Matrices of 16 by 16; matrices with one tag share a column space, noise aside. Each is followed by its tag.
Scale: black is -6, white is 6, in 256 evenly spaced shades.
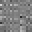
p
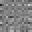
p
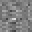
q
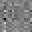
q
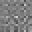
p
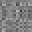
q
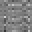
p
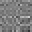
p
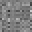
q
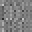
q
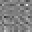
p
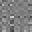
p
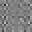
p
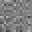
p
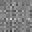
q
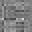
q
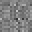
q
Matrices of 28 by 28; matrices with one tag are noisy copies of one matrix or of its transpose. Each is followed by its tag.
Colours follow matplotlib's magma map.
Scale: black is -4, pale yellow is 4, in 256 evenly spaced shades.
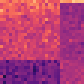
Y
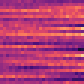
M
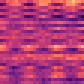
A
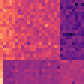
Y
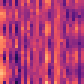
A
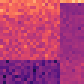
Y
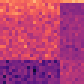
Y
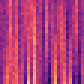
M
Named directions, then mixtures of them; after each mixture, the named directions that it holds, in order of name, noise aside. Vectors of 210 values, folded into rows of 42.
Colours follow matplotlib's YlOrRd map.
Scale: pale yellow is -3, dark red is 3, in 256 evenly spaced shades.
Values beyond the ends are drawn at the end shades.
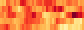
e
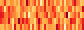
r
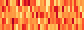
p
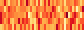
r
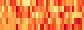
e, p, r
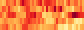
e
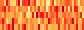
p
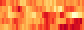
e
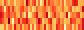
r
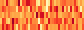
p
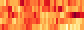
e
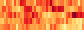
e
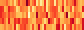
p, r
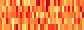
p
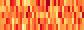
p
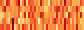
p, r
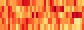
e, p, r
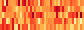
e, p, r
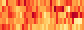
e, p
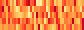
p, r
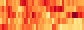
e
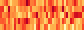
e, p, r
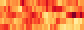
e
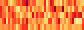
e, p, r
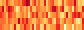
e, p, r
